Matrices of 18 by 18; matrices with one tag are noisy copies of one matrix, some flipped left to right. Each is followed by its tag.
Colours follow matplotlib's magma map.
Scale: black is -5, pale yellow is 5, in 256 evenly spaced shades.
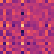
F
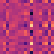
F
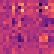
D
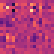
D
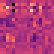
D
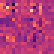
D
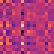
F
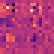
D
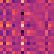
F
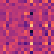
F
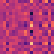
F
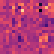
D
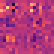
D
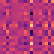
F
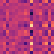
F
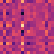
F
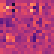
D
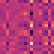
F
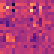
D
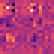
D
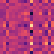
F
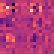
D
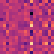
F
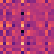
F
